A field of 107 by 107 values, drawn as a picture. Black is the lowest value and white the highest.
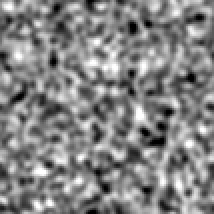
Mirror symmetry: none. Average level on the scale: 50%. Seam: none. Histogram: bell-shaped. Lone odd cells: none. Grain: blotchy. Stripes: none. Slope: none.
